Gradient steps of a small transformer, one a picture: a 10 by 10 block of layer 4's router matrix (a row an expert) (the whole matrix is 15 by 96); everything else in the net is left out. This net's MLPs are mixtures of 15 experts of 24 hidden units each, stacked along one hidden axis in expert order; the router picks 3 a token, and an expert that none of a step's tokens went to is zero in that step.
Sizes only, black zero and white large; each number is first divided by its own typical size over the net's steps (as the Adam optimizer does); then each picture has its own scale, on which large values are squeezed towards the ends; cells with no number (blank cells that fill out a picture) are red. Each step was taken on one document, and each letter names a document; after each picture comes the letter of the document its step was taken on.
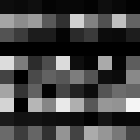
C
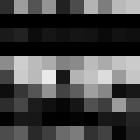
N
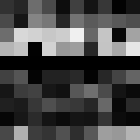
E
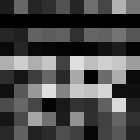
N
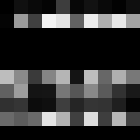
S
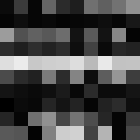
N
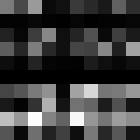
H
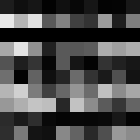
C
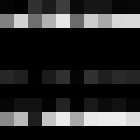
S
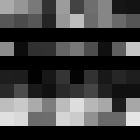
S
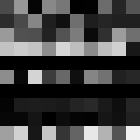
E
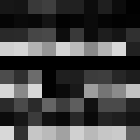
E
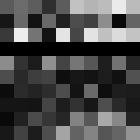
N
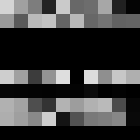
S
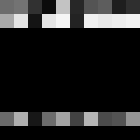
S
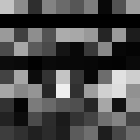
H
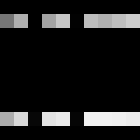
S
